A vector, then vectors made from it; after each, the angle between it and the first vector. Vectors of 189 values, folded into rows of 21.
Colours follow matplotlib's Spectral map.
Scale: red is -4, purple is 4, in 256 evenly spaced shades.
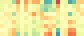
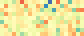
partly aligned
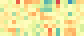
nearly parallel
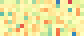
partly opposed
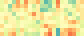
nearly parallel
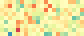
partly opposed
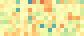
partly opposed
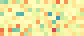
orthogonal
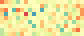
orthogonal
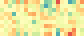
nearly parallel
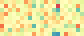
orthogonal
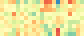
nearly opposite
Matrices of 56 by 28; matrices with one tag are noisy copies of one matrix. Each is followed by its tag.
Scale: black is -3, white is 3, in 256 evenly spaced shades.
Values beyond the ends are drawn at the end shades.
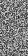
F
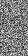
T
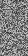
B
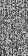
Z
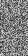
T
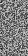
F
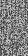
Z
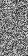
B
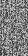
Z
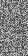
T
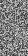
F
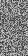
T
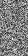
B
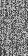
Z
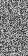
T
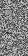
B
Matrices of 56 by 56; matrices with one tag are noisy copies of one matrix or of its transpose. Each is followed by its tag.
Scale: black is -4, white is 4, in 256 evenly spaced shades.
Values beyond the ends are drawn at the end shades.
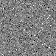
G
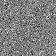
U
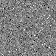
G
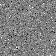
U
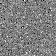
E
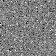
E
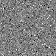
G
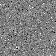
U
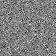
G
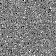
E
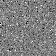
E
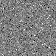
G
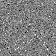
G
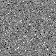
G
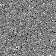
U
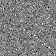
G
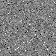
G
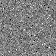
G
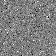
U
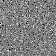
E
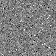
G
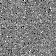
E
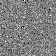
E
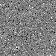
U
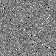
G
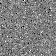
E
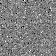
E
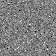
G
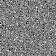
E
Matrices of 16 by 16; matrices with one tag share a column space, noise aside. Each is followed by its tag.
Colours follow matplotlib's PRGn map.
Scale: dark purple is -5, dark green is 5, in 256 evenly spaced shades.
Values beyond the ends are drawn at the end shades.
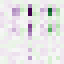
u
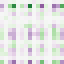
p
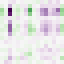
u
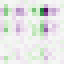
u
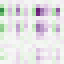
u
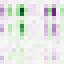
u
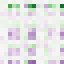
p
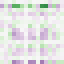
p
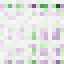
p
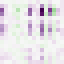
u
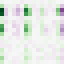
u
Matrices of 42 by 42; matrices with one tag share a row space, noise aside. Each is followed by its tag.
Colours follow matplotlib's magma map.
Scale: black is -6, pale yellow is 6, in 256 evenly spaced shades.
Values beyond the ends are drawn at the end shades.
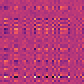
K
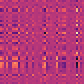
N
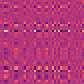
K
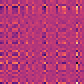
N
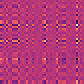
N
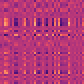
K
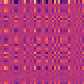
K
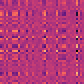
N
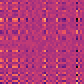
N
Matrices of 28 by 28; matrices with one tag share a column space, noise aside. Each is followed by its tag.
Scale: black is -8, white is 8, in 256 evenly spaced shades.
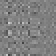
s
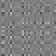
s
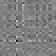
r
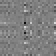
s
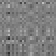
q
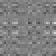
s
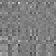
q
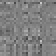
q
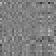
q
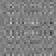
s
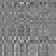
q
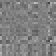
q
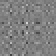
s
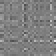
r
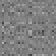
s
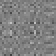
s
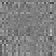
q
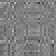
q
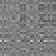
r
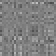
q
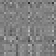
q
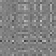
r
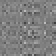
s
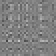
r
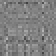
q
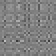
r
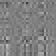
q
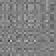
r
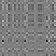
r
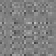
s
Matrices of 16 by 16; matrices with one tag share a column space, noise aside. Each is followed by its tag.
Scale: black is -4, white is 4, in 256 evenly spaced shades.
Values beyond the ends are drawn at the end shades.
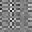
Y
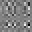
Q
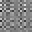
Y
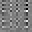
Y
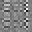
Y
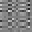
Y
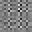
Y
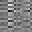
Y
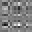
Q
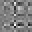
Q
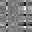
Q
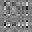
Q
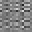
Y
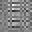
Y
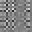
Y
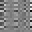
Y
